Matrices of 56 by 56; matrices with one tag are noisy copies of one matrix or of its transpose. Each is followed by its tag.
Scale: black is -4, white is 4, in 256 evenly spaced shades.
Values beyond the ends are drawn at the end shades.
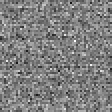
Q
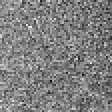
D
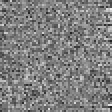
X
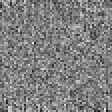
X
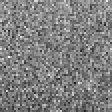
D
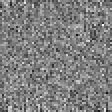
X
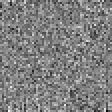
X
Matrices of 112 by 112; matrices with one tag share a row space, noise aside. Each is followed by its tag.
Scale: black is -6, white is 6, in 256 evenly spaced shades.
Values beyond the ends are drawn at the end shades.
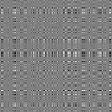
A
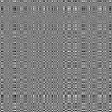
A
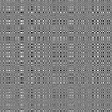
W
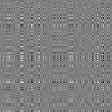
W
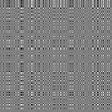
W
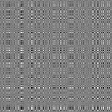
W
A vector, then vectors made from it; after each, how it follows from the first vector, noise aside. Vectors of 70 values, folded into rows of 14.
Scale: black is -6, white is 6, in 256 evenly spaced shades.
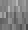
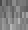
reversed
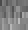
reversed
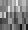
scaled up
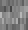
wrapped around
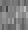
wrapped around
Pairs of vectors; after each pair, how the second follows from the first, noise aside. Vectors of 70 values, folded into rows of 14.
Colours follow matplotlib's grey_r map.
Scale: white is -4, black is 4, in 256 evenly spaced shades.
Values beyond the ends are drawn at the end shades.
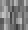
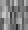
copied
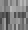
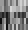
scaled up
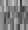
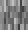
copied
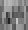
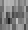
copied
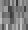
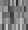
copied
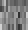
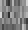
reversed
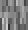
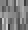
copied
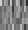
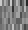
copied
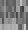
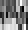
scaled up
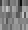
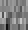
reversed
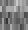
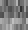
reversed
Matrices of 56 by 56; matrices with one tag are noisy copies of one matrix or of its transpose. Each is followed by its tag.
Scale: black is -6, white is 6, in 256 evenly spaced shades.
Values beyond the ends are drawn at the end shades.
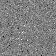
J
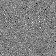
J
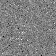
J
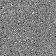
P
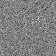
J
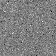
P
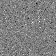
J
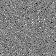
J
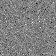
J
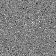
J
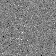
J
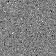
P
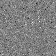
J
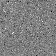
P
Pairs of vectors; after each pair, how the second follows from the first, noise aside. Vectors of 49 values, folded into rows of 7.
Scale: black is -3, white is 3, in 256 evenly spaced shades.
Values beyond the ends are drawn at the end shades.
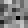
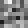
copied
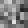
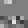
partly zeroed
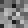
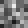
sign-scrambled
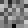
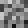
sign-scrambled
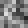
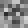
sign-scrambled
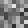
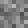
shrunk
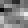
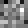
shuffled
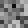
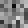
sign-scrambled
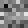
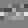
partly zeroed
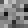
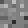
partly zeroed
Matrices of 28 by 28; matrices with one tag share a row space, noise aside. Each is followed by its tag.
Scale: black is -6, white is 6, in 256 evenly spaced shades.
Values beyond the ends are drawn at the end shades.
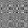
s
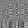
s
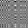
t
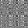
s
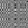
t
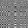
t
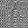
t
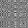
t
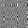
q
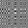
t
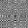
t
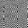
q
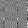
q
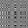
t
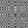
t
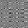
s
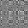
s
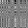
t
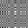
t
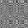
s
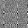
q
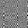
q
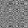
s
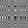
t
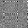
q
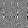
q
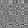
s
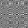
s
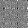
q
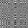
t
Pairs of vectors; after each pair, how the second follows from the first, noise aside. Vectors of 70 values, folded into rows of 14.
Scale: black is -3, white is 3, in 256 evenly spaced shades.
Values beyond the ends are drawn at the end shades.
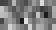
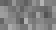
shrunk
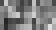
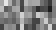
reversed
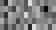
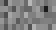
shrunk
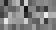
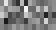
negated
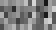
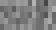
shrunk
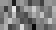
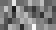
negated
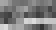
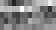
reversed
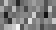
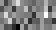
negated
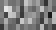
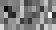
negated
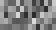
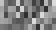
copied
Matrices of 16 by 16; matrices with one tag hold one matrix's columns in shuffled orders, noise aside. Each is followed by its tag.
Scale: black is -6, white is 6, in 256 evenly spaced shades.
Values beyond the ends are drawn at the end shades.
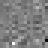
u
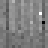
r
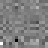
u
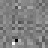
u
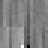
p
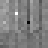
r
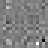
u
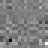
u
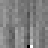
p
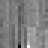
p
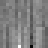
p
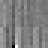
p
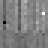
r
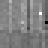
r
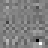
u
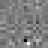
u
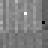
r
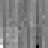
p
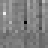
r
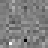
u
